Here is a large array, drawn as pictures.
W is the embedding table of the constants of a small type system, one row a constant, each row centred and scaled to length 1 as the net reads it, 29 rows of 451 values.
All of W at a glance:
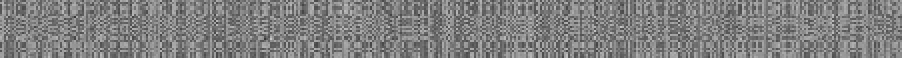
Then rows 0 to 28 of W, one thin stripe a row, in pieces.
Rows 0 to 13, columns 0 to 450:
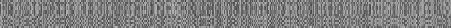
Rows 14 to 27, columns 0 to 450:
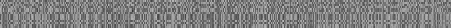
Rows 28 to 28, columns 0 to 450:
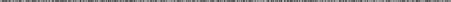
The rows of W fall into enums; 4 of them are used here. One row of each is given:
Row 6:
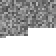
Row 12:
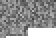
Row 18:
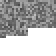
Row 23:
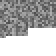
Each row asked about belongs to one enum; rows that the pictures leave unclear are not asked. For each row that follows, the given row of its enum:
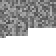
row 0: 23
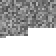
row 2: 6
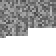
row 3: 23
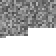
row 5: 6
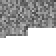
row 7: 12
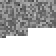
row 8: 18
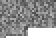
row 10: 12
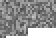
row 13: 18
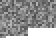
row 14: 6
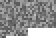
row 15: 18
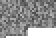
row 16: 12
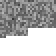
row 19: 18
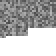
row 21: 23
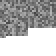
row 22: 23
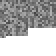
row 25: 23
